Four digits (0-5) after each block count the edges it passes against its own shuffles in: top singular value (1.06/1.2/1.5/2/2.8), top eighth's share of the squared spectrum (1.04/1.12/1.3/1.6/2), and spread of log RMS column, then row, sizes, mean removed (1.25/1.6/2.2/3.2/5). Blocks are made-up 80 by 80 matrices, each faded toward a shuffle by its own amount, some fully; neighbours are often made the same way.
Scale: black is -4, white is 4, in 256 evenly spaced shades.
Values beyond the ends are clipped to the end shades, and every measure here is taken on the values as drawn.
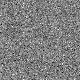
0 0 0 0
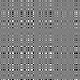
5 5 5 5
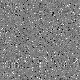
3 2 0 1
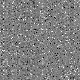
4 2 1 1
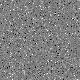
0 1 0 0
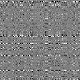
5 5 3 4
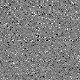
3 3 1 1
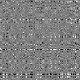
5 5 2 3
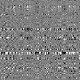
5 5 3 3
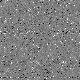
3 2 0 0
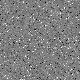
0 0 0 0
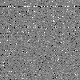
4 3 1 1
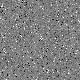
0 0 0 0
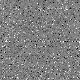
3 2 0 1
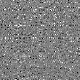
4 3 1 2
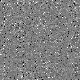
3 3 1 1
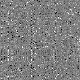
4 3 2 1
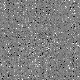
3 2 1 0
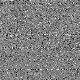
2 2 0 3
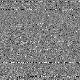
2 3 0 3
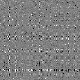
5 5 3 3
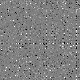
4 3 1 1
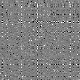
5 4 2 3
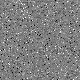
2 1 0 0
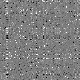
4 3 2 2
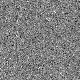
1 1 0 0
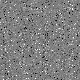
2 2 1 0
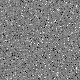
0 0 0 0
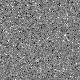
1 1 0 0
